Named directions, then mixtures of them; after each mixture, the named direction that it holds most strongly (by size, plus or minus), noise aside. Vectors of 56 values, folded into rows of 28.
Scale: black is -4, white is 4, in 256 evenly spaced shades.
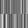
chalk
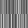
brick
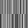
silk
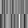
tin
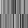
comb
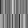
tin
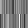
tin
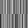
silk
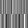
tin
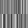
chalk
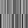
silk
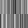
comb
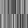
comb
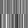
silk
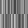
tin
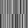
silk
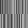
comb
